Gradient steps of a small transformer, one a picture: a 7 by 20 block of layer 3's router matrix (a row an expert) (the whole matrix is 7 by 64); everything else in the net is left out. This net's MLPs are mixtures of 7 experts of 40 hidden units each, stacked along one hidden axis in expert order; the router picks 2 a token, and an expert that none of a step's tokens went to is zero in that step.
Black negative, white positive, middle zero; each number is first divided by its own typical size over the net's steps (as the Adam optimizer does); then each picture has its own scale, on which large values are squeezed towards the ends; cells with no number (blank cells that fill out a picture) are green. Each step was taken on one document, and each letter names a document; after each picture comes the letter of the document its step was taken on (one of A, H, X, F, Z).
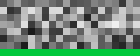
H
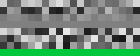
H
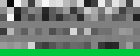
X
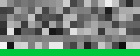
X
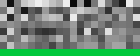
X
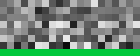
H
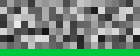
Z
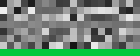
X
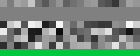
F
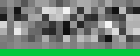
Z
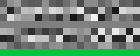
Z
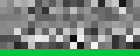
H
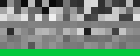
H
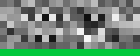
Z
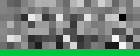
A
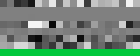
A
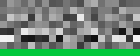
Z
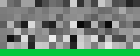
A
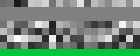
F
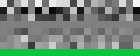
H
